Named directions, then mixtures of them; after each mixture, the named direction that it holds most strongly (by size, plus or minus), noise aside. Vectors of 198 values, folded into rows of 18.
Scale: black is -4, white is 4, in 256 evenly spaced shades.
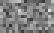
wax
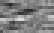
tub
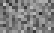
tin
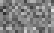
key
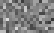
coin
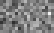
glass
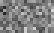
key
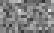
wax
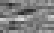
tub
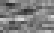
tub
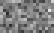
wax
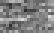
tub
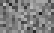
tin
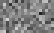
coin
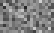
tin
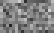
wax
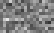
coin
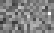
glass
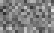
key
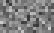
tin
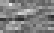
tub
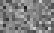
coin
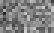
key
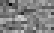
tub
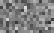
coin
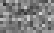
tin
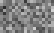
key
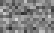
key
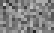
tin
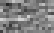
tub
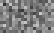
tin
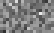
tin
